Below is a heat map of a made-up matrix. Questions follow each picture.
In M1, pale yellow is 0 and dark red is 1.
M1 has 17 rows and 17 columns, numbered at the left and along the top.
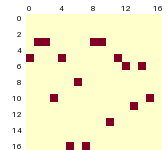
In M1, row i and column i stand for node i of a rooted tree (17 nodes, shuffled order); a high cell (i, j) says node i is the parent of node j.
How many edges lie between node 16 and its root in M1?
0
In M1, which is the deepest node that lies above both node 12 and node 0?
5
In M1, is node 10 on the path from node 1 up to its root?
yes
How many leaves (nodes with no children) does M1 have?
9
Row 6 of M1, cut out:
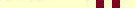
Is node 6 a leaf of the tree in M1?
no
